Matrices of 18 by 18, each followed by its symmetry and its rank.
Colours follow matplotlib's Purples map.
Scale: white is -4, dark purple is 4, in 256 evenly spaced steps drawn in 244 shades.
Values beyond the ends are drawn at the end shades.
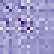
symmetric, rank three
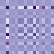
symmetric, rank one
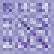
symmetric, rank three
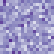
neither, full rank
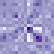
symmetric, rank three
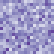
neither, full rank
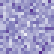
neither, full rank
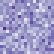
neither, full rank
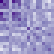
symmetric, rank three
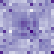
symmetric, rank three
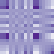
symmetric, rank one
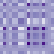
symmetric, rank one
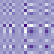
symmetric, rank one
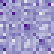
symmetric, rank three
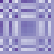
symmetric, rank one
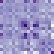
symmetric, rank three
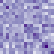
symmetric, rank three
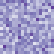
neither, full rank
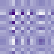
symmetric, rank one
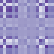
symmetric, rank one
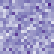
neither, full rank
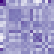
symmetric, rank three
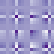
symmetric, rank one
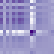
symmetric, rank one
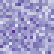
neither, full rank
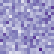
neither, full rank
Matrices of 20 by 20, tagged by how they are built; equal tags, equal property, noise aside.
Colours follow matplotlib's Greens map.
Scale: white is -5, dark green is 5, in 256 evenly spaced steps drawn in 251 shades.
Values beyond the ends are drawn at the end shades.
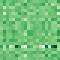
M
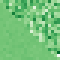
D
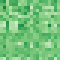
M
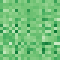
M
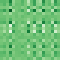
M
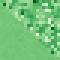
D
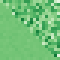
D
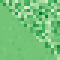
D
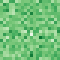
M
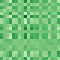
M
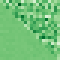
D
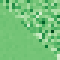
D
